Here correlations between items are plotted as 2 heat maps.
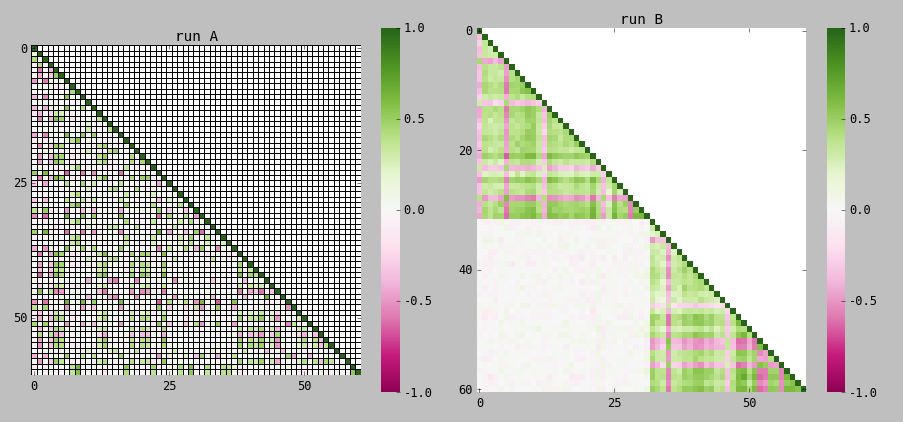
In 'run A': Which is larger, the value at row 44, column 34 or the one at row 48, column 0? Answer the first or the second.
the second
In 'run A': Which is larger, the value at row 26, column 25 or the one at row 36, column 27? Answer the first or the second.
the second
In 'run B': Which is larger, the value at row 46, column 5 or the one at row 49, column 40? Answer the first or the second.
the second
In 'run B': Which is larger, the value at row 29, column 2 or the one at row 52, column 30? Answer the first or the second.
the first
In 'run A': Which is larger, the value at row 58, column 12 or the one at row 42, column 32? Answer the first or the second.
the first
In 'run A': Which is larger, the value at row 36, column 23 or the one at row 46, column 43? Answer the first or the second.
the second
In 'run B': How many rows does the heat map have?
61
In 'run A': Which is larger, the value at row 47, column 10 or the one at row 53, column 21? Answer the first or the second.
the first
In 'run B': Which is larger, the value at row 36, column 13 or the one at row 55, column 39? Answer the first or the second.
the second
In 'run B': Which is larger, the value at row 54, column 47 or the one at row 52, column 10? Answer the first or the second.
the first
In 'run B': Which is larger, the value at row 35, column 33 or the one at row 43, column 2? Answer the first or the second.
the second
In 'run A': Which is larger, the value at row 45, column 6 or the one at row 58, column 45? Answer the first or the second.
the first
